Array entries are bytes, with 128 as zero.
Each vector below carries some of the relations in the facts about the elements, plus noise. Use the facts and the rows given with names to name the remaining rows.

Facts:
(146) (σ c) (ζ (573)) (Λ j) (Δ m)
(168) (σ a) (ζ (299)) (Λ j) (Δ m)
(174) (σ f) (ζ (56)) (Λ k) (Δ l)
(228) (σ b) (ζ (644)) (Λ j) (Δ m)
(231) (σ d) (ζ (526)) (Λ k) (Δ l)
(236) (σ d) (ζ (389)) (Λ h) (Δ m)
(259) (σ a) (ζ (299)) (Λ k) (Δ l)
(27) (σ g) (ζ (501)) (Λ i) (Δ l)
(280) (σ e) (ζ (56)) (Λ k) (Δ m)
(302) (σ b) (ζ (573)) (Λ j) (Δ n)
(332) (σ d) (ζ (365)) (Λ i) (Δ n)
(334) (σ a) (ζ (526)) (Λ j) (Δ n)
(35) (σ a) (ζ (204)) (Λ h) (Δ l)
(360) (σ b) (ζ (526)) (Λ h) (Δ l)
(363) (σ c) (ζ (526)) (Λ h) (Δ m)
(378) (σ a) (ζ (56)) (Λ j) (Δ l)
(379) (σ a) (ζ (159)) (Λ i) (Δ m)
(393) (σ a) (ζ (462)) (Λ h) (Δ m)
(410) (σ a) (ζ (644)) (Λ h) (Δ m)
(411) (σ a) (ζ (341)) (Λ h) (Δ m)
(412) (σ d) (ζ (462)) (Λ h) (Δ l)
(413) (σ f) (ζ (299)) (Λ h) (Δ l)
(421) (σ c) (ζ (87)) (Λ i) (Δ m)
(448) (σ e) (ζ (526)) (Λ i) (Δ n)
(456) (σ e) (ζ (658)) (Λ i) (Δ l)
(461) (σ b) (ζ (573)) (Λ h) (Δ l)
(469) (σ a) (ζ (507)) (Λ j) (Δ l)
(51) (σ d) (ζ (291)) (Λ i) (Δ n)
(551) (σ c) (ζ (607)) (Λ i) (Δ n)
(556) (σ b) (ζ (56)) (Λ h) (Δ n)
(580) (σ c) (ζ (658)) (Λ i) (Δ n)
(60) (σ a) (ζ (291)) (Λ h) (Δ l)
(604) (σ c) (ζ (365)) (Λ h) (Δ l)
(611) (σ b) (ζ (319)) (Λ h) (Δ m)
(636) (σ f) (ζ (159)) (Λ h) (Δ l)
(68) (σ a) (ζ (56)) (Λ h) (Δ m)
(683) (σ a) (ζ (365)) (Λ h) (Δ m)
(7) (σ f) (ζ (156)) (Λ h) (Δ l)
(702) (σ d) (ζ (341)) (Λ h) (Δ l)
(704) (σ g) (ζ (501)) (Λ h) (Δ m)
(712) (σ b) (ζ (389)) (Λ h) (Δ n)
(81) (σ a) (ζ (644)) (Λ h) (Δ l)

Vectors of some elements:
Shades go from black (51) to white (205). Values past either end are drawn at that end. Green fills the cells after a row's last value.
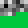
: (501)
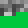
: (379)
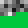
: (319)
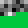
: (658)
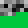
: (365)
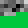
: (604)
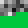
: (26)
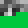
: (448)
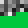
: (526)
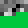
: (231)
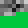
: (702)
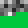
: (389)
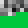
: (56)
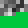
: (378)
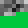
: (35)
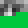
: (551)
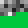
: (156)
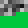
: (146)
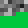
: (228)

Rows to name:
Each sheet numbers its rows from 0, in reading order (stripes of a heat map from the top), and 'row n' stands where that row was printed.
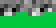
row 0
(456)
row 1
(174)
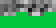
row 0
(704)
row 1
(27)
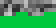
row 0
(332)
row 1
(393)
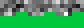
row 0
(469)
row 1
(68)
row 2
(341)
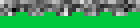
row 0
(299)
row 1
(410)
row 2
(334)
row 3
(168)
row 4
(636)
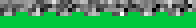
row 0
(421)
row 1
(302)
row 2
(360)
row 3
(556)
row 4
(462)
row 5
(259)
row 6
(573)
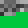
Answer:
(363)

